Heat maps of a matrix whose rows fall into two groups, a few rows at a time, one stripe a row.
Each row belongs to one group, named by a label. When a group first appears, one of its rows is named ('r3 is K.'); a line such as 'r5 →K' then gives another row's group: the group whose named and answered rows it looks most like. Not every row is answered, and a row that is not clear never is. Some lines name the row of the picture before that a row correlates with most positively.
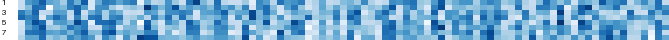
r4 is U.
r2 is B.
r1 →B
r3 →U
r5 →B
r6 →B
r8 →B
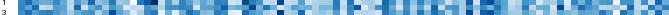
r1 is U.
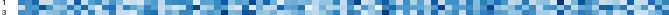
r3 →U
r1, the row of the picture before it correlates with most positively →2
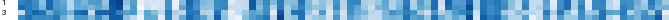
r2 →U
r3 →B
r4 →U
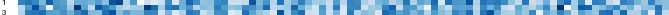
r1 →U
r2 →B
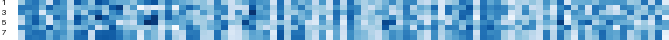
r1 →B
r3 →U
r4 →B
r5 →B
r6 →U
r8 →B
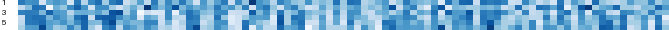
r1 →U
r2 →B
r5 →B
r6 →B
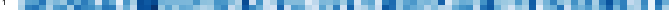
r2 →B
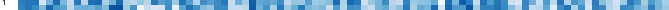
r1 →U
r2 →U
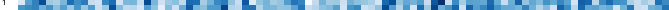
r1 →B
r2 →U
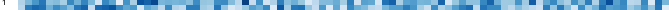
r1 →B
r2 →B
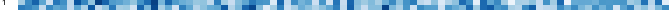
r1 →B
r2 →U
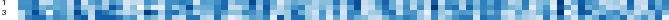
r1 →U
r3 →B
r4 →B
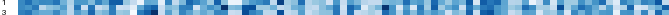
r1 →U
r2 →U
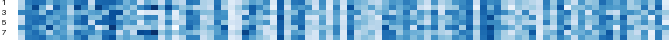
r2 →B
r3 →U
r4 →B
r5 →B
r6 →U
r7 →B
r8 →B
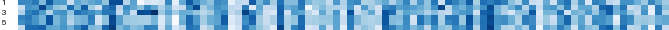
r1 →U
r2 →B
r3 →B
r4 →U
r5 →U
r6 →B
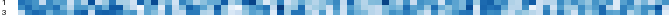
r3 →B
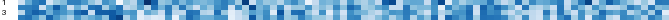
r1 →B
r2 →U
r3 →B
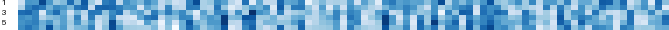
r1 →B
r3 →U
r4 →U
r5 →U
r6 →U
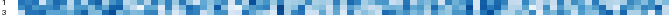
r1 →U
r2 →U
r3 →B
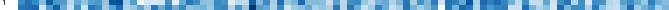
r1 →U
